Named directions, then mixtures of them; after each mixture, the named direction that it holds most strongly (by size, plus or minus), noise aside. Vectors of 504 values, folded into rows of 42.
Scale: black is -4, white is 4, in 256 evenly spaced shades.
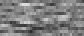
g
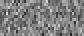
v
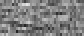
g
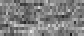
g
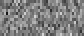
v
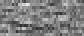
g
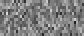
v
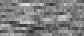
g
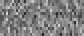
v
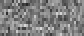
v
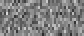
v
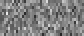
v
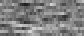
g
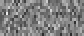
v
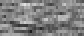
g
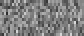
v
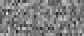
v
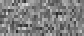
v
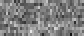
v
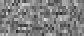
v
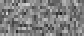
v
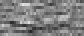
g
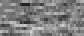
g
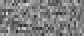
v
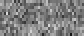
v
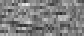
g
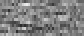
g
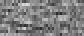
g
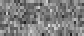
v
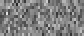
v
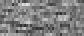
g
